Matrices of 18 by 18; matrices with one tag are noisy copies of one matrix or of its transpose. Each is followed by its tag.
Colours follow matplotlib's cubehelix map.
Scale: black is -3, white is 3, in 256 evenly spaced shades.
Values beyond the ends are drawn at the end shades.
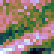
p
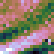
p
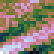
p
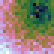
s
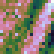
p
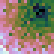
s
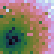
s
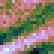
p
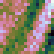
p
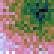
s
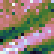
p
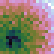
s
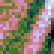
p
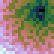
s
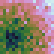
s
